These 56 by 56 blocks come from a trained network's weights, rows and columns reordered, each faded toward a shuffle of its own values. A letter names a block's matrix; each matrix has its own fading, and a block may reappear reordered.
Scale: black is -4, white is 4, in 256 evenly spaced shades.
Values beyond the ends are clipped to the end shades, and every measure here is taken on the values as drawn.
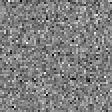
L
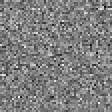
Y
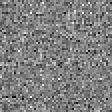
Y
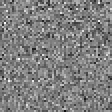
Y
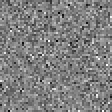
L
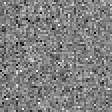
L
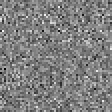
Y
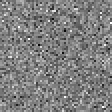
L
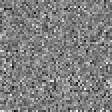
Y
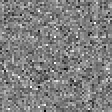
L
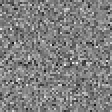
Y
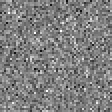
L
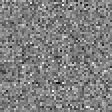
Y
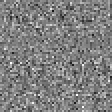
Y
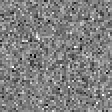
L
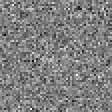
Y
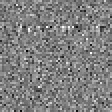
Y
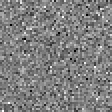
L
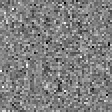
L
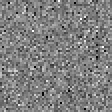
L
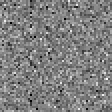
L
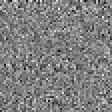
Y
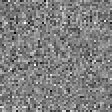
Y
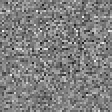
Y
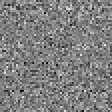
Y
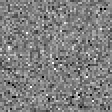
L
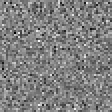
Y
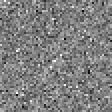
L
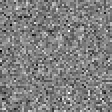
Y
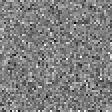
Y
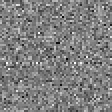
Y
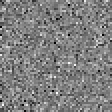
L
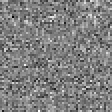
Y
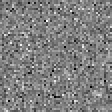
L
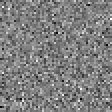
Y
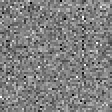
L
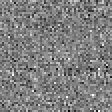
Y
